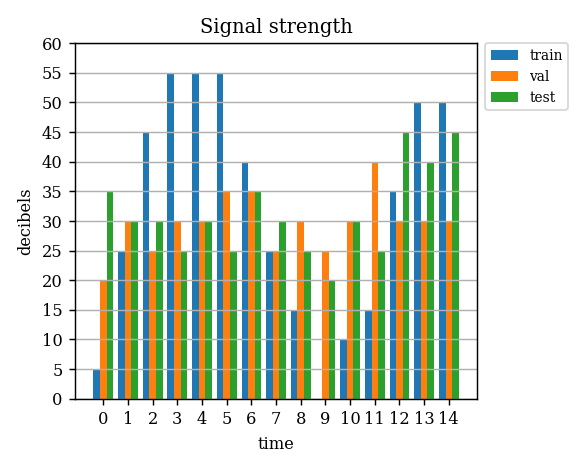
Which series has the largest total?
train
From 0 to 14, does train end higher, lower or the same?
higher
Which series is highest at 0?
test
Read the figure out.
Title: Signal strength
x-axis: time, ticks 0 1 2 3 4 5 6 7 8 9 10 11 12 13 14
y-axis: decibels, ticks 0 5 10 15 20 25 30 35 40 45 50 55 60
Legend: train, val, test
Values:
train: 5 25 45 55 55 55 40 25 15 0 10 15 35 50 50
val: 20 30 25 30 30 35 35 25 30 25 30 40 30 30 30
test: 35 30 30 25 30 25 35 30 25 20 30 25 45 40 45
